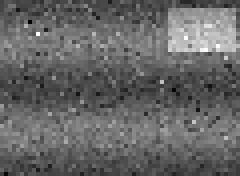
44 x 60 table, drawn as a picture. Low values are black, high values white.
Stripes running across repeat 2 times from top to bottom. The ninth with the highest average is the top right. In the top right lies a patch that is higher than the rest.
